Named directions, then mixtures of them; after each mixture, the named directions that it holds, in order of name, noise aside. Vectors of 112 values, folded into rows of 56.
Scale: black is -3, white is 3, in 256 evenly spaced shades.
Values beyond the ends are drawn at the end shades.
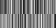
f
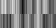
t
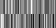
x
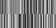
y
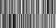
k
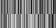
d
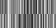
y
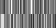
f, x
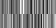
f, t, y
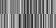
y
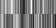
f, t, x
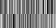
k, y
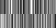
f, x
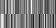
x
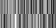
d, t, y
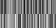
d, f, y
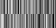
d, x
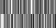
f, x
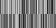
k, t, y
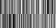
k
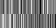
f, k, x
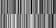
d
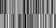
f, k, y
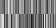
x, y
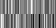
x
